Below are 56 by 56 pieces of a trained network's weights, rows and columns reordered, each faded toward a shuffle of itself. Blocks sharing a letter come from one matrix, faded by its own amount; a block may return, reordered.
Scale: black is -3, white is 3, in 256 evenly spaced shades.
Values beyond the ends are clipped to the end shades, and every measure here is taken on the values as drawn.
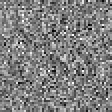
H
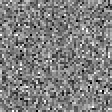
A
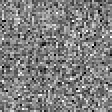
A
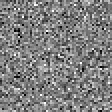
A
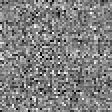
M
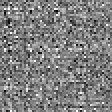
M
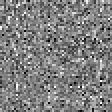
M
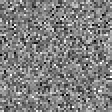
A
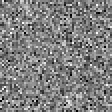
A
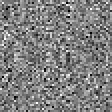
H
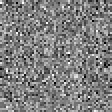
H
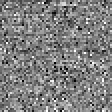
M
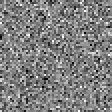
A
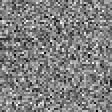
A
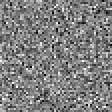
A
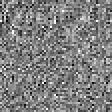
H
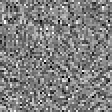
H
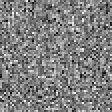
A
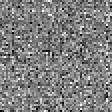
M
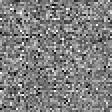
M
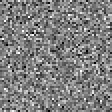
A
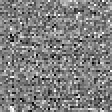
M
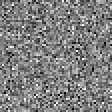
A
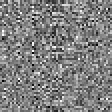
H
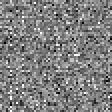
M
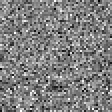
A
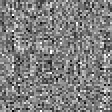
H
